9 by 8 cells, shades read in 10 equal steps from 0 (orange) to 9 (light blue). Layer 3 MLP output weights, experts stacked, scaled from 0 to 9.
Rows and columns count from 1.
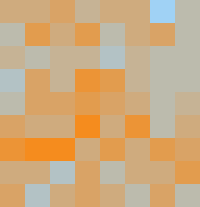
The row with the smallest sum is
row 7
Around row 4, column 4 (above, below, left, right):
5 2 5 2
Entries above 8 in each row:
1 0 0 0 0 0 0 0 0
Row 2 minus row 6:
3 -2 0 2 2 3 -3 2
